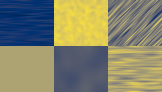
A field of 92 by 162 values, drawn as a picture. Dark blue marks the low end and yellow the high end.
It is made of 2 by 3 panels. Panel 1,1: very low, streaked across, faint in contrast. Panel 1,2: very high, blotchy, faint in contrast. Panel 1,3: middling, slanting up to the right, strong in contrast. Panel 2,1: high, flat. Panel 2,2: low, smooth, faint in contrast. Panel 2,3: high, streaked across.
